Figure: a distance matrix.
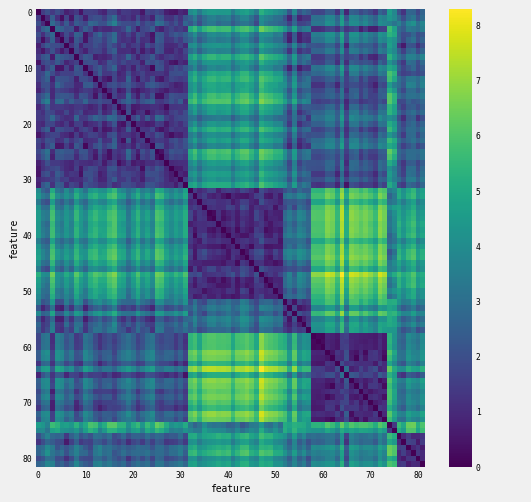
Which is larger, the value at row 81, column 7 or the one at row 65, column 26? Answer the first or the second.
the first
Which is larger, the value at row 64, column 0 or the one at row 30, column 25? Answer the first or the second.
the first
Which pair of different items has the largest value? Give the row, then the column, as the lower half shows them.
64, 47
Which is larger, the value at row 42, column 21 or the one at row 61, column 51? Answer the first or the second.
the second
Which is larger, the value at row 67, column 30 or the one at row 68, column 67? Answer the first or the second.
the first
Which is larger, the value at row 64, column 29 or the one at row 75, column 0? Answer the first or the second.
the second
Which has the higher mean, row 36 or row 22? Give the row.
36
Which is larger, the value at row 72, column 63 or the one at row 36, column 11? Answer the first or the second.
the second
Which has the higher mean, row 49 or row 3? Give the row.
49
